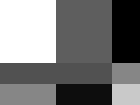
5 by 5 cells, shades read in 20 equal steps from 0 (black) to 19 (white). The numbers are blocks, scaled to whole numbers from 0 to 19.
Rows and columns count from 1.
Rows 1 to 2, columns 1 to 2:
19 19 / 19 19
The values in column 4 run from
1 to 7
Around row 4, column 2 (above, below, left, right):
19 10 6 6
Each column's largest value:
19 19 7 7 15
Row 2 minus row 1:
0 0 0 0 0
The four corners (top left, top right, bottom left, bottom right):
19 0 10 15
